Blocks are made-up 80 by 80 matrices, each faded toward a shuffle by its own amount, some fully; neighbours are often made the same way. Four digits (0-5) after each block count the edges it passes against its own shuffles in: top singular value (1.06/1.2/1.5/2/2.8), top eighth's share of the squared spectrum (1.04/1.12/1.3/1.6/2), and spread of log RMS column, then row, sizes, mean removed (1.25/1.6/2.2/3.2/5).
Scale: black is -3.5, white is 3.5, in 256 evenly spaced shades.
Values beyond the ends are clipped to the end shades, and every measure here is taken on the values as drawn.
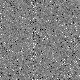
2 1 1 0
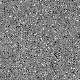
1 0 0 0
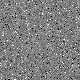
0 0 0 0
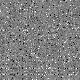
3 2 0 1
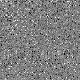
3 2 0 1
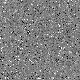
2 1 0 0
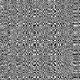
5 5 4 4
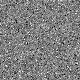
1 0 0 0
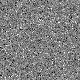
0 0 0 0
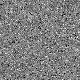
2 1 0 0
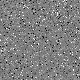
0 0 0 0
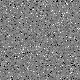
2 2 0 1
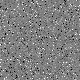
0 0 0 0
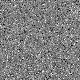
1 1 0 0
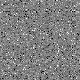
3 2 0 1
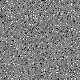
3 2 0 0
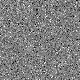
2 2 0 0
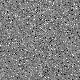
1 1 0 0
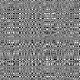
5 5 3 4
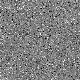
2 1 0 0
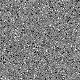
0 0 0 0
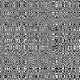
5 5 3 4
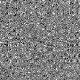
4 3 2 2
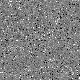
2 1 0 0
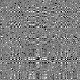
5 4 3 3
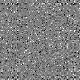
4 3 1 1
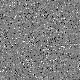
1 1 0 0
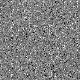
1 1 2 0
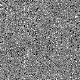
1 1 2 0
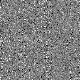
0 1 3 0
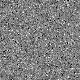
1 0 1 0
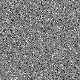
0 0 1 0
